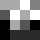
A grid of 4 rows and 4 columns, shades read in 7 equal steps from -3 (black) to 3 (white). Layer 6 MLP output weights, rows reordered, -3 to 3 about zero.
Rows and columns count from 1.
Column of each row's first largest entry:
3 2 2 2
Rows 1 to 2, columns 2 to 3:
1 3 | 3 1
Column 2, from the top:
1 3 1 -2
